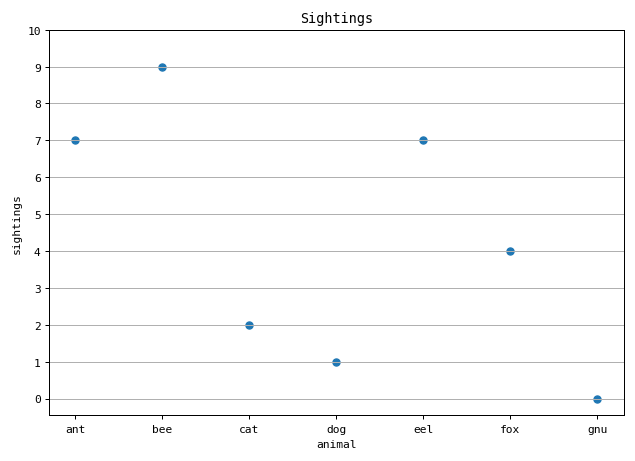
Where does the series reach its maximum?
bee
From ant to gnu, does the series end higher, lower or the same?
lower
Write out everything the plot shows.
Title: Sightings
x-axis: animal, ticks ant bee cat dog eel fox gnu
y-axis: sightings, ticks 0 1 2 3 4 5 6 7 8 9 10
Values:
7 9 2 1 7 4 0
